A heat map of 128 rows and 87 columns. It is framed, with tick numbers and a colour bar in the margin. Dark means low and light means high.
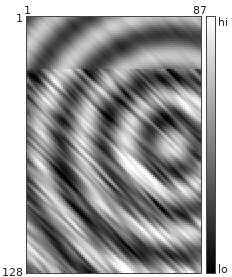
Seam: horizontal, 20% of the way down, the top part calmer. Average level on the scale: 50%. Rings: centred on the middle right. Slope: none.
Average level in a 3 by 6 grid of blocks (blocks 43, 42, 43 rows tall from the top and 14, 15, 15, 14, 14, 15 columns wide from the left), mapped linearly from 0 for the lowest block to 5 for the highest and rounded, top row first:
222112 | 401512 | 212122
